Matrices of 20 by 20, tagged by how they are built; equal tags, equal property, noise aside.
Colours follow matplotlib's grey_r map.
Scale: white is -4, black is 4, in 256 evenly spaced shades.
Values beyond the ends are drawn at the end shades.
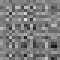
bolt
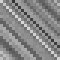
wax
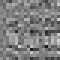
bolt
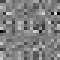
bolt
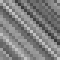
wax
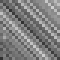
wax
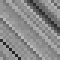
wax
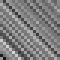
wax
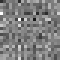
bolt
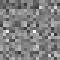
bolt
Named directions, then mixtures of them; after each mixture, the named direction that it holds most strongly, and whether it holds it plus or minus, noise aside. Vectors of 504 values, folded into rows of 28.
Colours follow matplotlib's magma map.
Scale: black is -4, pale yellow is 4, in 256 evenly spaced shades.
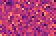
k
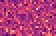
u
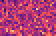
u, plus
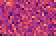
k, minus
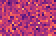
k, plus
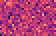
k, minus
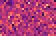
k, plus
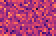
u, minus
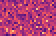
u, plus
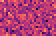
u, minus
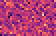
k, minus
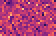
k, plus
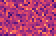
u, plus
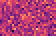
k, minus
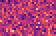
u, plus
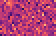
k, minus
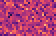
k, minus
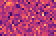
k, minus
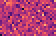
k, minus
